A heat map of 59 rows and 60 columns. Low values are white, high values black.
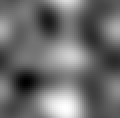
The texture varies smoothly and slowly. There is no overall slope. The bottom middle is the ninth with the lowest average.
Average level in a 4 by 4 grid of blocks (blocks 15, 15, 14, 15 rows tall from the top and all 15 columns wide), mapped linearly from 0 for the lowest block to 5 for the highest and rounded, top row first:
3 4 3 4 | 3 3 2 4 | 5 4 2 4 | 4 1 0 4
